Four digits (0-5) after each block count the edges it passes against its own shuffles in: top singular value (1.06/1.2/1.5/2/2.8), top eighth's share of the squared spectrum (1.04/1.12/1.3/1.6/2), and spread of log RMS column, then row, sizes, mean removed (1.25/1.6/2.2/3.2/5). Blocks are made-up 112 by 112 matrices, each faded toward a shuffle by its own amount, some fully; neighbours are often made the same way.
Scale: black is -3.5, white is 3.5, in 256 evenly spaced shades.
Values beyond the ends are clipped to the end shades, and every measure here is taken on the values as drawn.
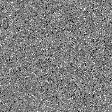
0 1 2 0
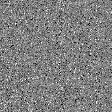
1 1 2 0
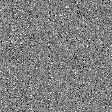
0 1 2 0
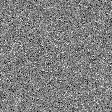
0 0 0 0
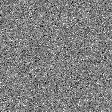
2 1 0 0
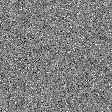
2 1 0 0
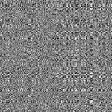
5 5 3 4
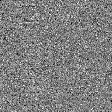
3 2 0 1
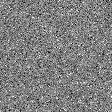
2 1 0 0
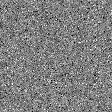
0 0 0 0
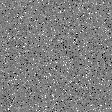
0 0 0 0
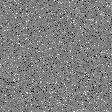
0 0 0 0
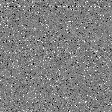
3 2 0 1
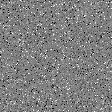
2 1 0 0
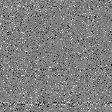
3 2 0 1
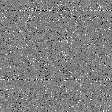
3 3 0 2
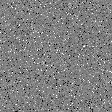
0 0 0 0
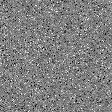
2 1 0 0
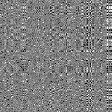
5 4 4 3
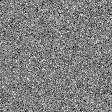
0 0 1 0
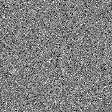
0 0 1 0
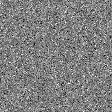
0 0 1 0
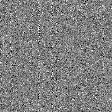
1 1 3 0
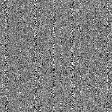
2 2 4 0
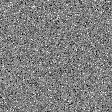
0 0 0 0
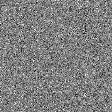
0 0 2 0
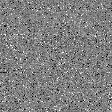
2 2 0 2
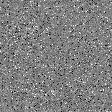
0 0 0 0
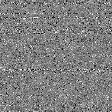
3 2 0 3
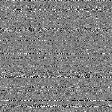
3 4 0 4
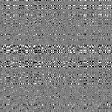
5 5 3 4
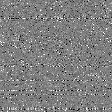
4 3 1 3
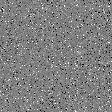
3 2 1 0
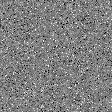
1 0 0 0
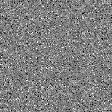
4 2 1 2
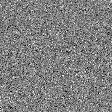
0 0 0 2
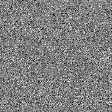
1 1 0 3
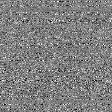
1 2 0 4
